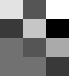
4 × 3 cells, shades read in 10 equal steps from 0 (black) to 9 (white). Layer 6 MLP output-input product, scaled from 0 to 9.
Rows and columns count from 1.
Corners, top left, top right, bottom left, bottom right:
8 9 4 2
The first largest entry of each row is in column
3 2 3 1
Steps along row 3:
down up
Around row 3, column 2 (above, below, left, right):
7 4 4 6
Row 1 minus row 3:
4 0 3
